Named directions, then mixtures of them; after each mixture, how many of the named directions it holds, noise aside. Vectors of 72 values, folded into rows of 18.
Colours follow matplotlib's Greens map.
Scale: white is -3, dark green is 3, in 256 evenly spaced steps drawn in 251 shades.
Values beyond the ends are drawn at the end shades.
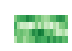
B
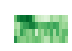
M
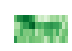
one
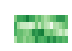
one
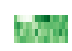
two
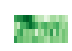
one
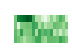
two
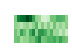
two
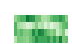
one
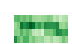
two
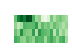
two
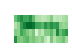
two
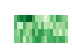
two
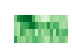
one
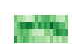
one
